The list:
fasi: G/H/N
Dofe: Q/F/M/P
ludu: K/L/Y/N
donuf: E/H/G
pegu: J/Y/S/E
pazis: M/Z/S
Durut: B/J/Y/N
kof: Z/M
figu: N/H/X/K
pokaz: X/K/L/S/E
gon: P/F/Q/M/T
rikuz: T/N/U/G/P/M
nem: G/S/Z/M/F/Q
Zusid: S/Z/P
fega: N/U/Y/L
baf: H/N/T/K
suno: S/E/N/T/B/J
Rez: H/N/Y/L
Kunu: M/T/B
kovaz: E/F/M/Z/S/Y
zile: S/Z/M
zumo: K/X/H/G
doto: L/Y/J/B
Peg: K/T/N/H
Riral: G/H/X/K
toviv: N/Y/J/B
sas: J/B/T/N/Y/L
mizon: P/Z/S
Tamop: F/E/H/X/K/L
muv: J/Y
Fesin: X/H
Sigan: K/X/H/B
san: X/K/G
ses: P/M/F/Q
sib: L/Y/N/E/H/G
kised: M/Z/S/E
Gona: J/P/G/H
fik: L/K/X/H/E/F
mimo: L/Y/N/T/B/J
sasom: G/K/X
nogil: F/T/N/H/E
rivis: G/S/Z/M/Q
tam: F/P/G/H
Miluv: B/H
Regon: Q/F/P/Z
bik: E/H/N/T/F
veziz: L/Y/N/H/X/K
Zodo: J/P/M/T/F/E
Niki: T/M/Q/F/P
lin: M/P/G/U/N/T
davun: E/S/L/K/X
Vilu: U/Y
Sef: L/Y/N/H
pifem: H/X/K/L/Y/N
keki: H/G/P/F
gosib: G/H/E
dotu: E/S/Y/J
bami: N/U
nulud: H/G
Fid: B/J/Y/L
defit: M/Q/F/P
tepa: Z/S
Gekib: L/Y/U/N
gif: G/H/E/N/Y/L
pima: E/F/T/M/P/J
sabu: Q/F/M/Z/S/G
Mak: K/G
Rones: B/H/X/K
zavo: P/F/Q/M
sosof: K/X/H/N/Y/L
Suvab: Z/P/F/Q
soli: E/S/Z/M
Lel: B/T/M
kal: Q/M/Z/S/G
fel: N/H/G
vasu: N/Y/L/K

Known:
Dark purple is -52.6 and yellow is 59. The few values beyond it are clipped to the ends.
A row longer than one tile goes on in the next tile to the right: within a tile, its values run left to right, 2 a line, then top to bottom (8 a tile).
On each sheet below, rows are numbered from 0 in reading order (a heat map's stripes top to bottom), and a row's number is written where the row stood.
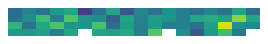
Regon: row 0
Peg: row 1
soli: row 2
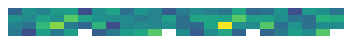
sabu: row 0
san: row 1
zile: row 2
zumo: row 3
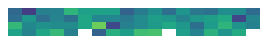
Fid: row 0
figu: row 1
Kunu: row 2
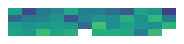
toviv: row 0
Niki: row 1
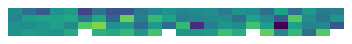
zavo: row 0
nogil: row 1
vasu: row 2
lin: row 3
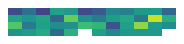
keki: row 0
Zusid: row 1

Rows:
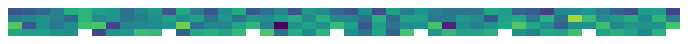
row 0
Rez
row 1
sasom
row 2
Sigan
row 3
rikuz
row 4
fel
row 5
pifem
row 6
gosib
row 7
defit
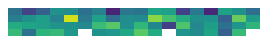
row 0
pima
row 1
pegu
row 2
tam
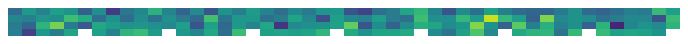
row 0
kal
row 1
doto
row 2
fasi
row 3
ludu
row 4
gif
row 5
kised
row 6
bik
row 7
fega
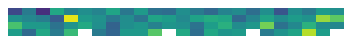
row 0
Gona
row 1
Mak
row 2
Lel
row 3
pokaz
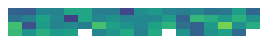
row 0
sas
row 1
Miluv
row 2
kof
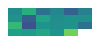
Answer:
baf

